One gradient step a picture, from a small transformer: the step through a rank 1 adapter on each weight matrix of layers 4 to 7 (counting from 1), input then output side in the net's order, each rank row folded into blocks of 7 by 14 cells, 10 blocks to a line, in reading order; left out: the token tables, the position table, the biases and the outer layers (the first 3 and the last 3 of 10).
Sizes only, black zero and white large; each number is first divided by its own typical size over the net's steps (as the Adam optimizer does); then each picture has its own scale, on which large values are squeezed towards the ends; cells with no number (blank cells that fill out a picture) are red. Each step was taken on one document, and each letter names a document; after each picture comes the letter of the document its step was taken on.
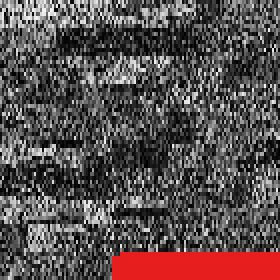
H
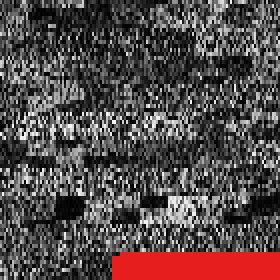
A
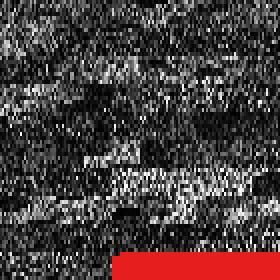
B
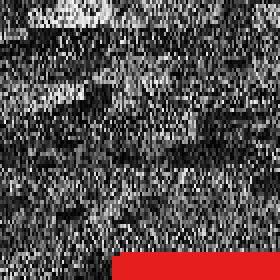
A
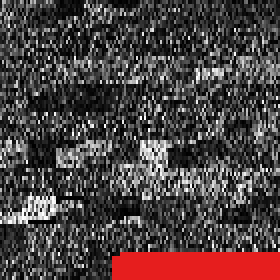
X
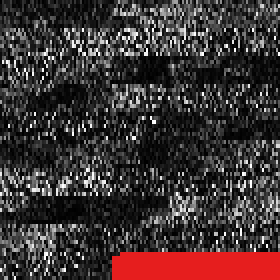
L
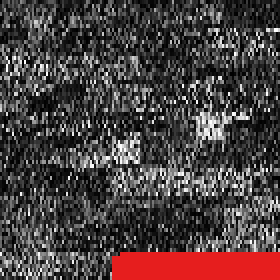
B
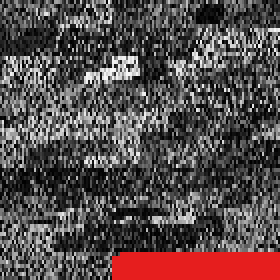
H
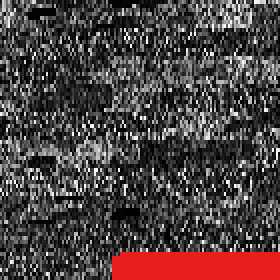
X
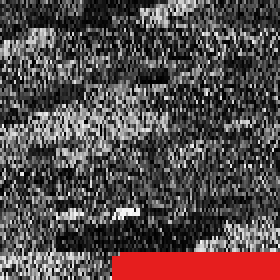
H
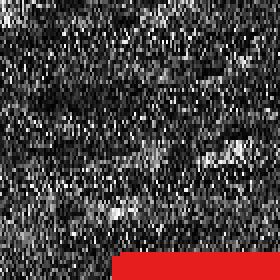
X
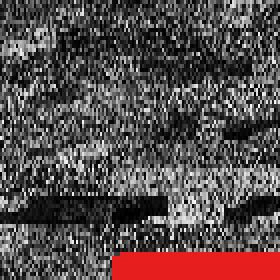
H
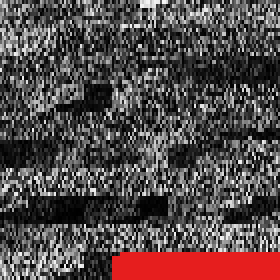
A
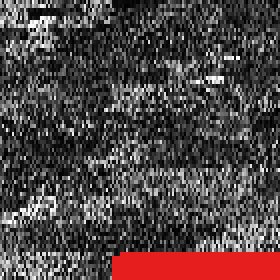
B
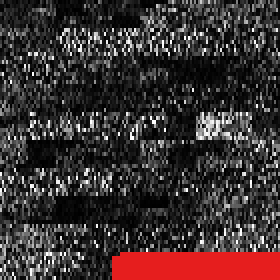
L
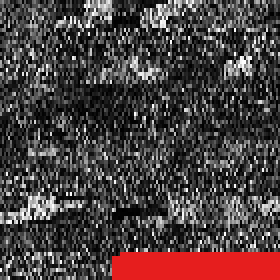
X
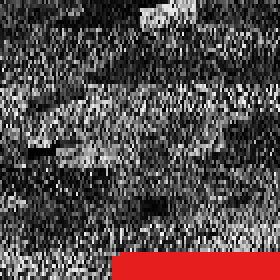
H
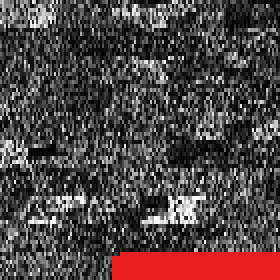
B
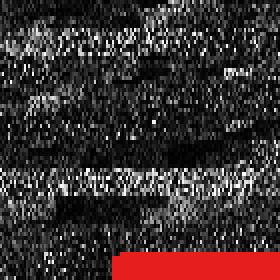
L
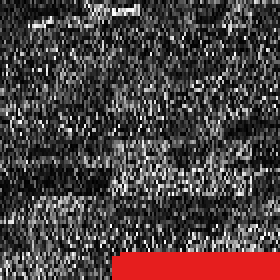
B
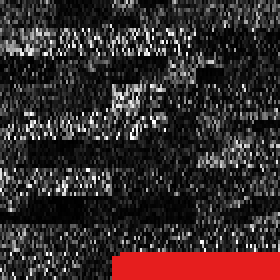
L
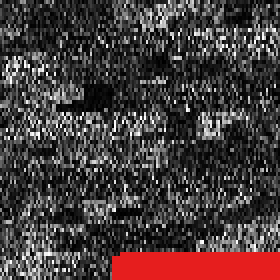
X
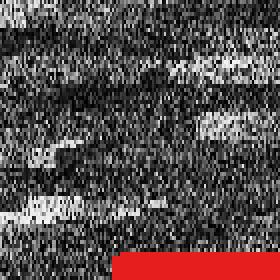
H
